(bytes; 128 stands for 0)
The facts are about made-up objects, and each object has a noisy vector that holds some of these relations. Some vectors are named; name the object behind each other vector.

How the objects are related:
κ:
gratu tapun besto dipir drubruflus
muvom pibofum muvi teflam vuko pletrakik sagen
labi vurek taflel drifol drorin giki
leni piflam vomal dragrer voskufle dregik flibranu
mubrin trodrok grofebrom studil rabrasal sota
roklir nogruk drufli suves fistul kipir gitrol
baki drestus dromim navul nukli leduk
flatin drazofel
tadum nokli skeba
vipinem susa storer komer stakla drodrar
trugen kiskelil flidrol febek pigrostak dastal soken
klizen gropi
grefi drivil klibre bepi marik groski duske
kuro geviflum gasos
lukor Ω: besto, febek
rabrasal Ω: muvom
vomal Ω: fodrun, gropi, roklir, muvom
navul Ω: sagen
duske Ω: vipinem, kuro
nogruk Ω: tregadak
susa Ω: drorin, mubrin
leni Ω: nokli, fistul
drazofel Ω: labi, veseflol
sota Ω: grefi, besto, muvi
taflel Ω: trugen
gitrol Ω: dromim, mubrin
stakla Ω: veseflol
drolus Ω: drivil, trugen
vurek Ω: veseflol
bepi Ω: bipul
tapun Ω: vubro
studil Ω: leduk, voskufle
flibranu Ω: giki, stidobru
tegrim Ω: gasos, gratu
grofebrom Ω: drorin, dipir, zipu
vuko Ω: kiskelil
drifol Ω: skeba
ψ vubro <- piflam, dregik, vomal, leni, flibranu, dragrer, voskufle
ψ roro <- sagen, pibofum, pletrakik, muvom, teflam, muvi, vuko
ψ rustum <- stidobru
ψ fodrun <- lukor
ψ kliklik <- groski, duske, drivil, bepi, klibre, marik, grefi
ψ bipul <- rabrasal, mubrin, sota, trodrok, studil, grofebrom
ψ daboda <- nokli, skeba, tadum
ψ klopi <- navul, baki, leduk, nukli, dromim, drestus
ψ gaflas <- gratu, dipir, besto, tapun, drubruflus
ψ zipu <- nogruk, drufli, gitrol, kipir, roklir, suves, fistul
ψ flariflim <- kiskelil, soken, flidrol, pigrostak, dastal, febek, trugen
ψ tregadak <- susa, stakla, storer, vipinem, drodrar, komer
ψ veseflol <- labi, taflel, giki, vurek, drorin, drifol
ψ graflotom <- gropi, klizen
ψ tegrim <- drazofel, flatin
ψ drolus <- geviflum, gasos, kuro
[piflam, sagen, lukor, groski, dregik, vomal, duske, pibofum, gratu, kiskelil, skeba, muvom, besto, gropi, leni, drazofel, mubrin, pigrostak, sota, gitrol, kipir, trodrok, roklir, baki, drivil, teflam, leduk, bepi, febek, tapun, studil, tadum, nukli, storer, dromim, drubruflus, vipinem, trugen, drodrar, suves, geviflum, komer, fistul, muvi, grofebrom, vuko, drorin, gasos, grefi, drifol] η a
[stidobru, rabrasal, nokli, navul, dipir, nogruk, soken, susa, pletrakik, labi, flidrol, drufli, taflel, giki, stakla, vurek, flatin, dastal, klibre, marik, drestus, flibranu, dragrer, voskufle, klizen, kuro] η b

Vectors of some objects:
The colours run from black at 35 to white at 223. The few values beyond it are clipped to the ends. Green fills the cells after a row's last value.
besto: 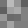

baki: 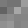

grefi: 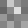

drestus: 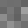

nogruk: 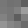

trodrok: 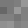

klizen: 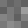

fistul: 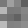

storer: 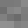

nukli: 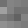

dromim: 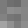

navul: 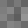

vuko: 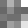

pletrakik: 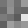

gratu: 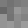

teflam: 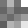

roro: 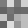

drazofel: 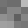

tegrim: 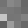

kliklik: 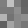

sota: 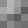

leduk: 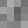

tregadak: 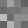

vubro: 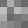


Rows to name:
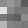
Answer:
kipir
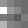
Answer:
gitrol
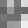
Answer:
sagen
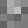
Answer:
lukor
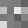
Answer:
piflam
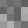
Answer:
labi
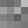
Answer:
grofebrom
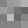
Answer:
studil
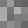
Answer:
zipu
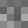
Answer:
vurek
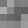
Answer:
groski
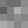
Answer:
mubrin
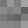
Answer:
bepi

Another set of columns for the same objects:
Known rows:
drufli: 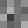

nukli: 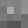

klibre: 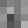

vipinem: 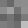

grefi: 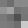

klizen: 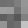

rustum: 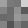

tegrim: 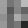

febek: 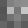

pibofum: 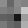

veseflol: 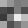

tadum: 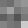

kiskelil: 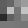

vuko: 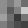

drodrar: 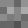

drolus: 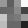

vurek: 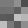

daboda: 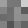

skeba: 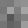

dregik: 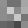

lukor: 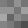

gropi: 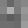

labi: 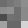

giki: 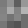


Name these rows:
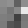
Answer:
pletrakik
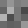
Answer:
suves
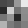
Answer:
trugen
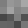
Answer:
drorin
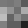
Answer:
rabrasal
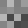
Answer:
gitrol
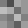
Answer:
leni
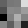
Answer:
flariflim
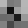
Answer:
roro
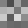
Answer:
vomal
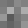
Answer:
besto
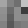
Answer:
kliklik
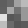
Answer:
taflel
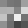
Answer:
flibranu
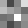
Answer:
vubro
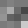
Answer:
roklir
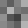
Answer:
drivil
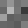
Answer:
fistul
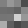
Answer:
stakla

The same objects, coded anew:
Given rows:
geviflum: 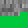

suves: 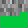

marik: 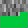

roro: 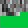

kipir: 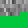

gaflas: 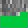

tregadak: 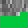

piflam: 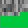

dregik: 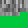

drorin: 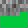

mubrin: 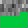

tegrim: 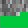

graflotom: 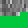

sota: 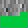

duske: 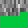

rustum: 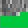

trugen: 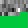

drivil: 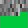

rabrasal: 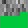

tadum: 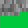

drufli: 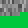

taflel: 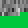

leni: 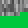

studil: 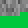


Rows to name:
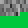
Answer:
grefi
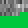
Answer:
drazofel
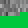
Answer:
flidrol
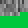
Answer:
dragrer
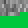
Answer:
pigrostak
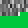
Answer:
kliklik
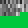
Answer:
veseflol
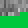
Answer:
kiskelil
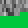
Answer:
sagen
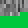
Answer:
voskufle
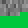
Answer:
dipir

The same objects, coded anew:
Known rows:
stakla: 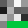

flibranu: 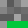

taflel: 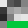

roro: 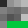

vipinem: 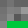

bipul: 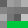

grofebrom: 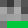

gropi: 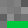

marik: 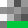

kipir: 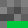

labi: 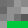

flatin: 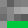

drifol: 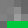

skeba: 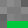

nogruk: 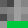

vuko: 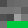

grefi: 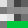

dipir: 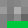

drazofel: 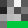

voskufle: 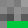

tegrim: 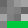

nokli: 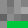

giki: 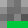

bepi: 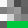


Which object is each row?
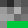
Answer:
mubrin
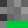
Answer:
pibofum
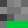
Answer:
muvi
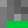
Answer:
sota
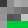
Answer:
zipu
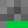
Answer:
dregik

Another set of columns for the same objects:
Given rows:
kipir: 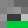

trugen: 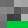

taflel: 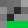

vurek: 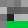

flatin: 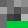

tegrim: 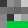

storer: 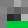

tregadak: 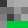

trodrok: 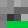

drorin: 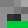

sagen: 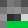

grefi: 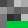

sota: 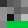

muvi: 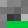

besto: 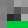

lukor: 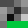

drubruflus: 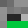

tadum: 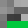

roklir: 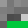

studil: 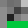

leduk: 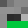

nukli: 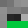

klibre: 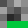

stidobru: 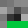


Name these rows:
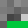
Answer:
muvom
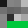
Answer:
drolus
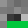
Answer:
fistul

